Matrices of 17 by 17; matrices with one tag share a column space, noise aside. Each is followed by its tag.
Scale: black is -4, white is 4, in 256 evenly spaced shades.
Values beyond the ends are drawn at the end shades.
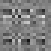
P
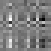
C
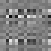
P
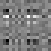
P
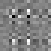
P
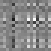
C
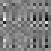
C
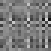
C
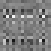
P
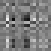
C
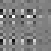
P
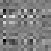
P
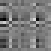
C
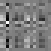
C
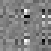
P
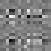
P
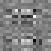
P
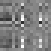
C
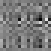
C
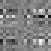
P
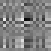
C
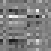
P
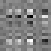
P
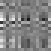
C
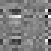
P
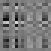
C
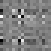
P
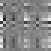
C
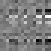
P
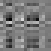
C
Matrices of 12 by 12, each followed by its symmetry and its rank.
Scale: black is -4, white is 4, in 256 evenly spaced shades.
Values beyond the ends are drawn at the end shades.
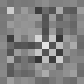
symmetric, rank two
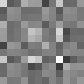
symmetric, rank two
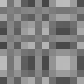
symmetric, rank one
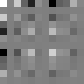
symmetric, rank one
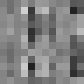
neither, rank two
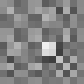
symmetric, rank two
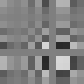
symmetric, rank one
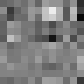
neither, rank two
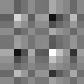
symmetric, rank one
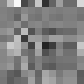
neither, rank two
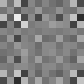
symmetric, rank two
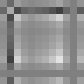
symmetric, rank one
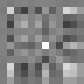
symmetric, rank two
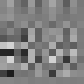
neither, rank two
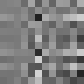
neither, rank two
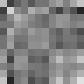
symmetric, rank two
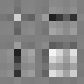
symmetric, rank one
